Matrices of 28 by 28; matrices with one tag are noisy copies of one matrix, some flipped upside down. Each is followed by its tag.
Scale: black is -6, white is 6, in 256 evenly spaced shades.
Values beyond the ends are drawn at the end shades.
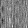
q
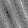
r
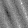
r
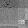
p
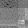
p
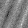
r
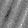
r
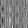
q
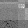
p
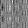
q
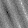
r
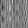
q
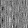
q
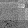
p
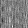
q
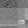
p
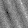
r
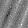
r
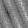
r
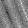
r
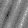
r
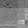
p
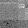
p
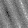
r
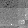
p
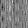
q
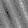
r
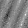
r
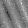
r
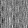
q
